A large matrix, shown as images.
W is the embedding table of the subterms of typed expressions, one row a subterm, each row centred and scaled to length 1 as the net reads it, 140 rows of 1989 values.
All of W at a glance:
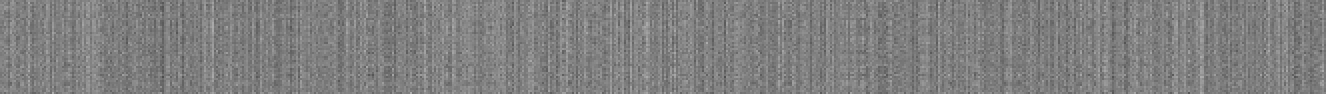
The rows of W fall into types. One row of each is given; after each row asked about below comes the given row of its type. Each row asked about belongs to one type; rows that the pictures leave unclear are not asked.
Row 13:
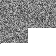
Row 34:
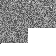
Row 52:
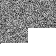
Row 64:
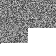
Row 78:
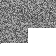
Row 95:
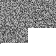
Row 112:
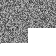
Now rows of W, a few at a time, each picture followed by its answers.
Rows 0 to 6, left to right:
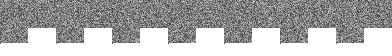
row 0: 52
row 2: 112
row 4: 34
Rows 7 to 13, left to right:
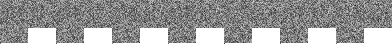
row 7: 64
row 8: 52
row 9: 78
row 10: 13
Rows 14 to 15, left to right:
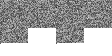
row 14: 52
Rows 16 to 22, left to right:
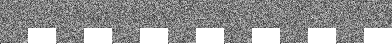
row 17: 13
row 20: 112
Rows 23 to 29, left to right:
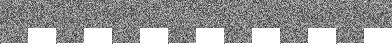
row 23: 64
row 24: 64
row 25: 52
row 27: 112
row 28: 78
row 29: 13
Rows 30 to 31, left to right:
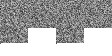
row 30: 95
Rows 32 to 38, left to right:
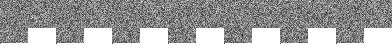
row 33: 34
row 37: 13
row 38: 34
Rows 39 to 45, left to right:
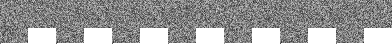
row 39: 95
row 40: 34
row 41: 34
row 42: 13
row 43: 112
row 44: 34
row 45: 112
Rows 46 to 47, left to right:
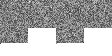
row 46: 34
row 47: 78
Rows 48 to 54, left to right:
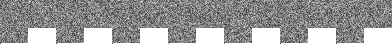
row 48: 34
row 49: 34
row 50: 13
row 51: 78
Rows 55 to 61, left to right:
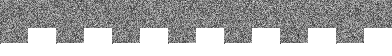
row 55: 52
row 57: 34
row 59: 34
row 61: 52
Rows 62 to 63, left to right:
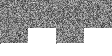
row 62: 64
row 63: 64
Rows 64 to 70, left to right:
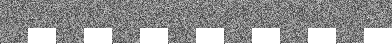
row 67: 95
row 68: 52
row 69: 78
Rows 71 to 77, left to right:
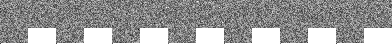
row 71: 13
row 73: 112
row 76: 78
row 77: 13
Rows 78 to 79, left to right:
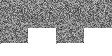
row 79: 78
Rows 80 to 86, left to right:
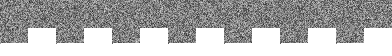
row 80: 112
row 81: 13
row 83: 34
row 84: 52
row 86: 64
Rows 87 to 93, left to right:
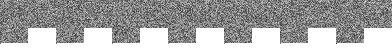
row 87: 52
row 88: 64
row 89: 95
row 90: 78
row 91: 78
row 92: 52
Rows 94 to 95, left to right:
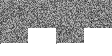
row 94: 52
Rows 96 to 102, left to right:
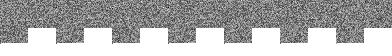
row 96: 95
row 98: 95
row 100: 52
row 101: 64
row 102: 112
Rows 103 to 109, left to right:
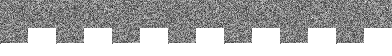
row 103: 78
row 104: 13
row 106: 112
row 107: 78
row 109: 34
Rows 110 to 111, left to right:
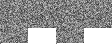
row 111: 112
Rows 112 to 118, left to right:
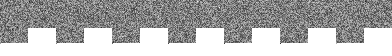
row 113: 78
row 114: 34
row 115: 34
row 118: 78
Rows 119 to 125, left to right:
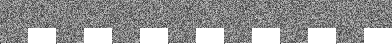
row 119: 64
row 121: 112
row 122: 34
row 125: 95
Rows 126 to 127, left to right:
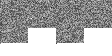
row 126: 52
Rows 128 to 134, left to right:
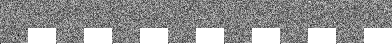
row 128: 95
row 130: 112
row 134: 13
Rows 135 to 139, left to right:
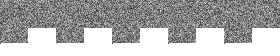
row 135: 52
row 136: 78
